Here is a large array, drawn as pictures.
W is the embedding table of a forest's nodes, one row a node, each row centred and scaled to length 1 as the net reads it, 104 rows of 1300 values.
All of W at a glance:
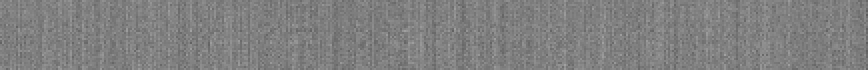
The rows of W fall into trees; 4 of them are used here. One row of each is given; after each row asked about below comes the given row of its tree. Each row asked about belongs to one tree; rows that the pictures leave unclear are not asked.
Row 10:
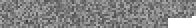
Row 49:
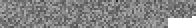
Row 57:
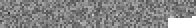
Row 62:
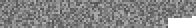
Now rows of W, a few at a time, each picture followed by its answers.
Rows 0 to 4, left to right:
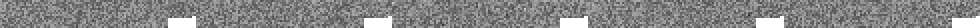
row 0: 49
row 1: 57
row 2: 10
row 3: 49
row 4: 57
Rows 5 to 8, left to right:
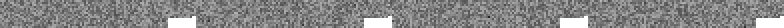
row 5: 10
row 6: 57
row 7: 57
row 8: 10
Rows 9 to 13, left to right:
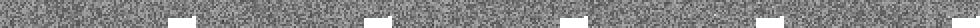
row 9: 10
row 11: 49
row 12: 62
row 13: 10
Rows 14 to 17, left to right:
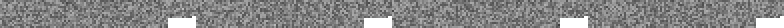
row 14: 49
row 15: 57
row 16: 49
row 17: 10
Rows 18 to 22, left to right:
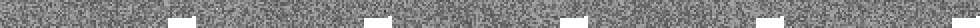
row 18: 49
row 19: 57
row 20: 10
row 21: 10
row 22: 49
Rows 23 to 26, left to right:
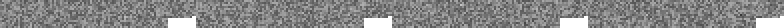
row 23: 57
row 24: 49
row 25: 10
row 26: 10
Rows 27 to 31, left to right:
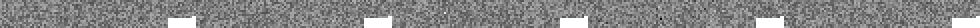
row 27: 49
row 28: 62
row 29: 10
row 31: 62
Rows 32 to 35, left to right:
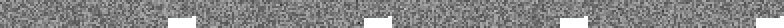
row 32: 10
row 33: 10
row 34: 57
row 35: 62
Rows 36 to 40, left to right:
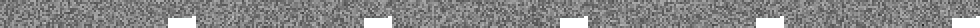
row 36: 62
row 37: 57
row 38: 57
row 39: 62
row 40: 57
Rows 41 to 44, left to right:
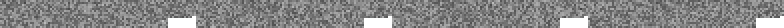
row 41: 62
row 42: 10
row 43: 10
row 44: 49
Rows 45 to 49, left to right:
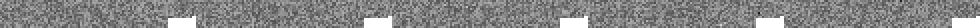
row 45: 10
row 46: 10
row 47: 10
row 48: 49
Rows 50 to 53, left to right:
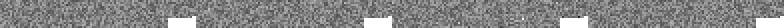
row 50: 57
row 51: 57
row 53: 57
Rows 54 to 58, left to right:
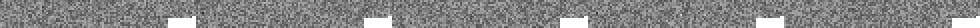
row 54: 57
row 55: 62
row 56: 62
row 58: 57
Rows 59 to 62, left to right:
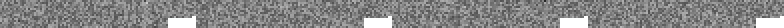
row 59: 10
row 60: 62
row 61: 49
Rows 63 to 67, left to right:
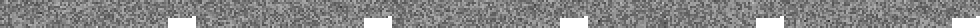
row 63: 62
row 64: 62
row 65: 62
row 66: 10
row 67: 62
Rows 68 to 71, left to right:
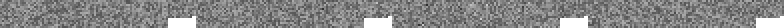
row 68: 10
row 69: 10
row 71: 62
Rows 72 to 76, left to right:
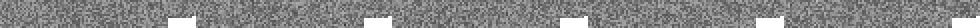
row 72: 10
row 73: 10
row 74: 57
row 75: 62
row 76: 49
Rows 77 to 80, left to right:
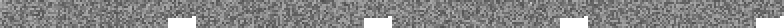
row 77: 49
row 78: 10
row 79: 57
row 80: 62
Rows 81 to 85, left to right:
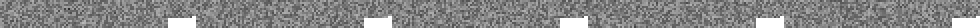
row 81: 57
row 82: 57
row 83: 57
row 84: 62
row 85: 10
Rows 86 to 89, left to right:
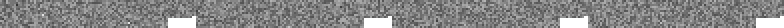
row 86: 62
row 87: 10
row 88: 62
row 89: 57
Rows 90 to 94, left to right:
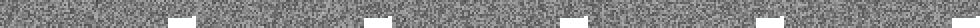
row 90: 62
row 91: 49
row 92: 57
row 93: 62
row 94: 49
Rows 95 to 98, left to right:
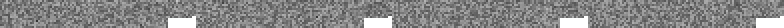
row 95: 62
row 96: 49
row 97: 49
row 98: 57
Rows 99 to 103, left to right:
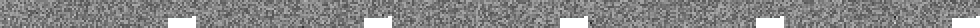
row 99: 57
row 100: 57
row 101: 10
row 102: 49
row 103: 57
